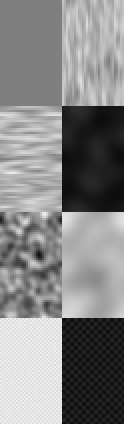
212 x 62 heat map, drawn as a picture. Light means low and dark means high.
The table splits into 4 rows of 2 panels. Panel 1,1: middling, flat. Panel 1,2: low, streaked downward. Panel 2,1: low, streaked across. Panel 2,2: very high, smooth, faint in contrast. Panel 3,1: middling, blotchy, strong in contrast. Panel 3,2: low, smooth. Panel 4,1: very low, checkered, faint in contrast. Panel 4,2: very high, checkered, faint in contrast.
